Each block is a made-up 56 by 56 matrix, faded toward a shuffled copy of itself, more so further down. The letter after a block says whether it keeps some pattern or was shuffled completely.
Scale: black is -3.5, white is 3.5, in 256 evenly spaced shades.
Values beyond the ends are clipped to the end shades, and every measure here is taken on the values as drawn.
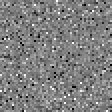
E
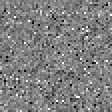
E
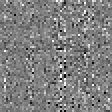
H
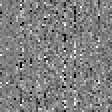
H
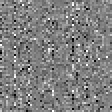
H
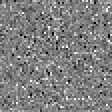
E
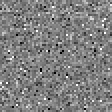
E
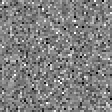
E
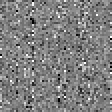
H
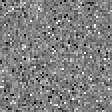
E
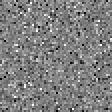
E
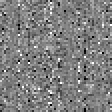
H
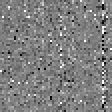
H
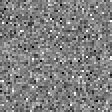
E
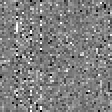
H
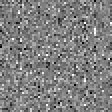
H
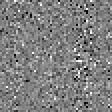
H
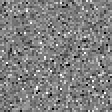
E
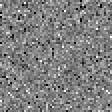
E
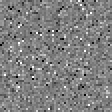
E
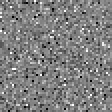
E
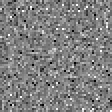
E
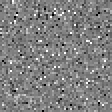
E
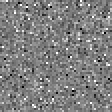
E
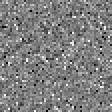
E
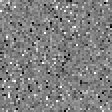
E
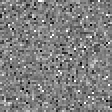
E
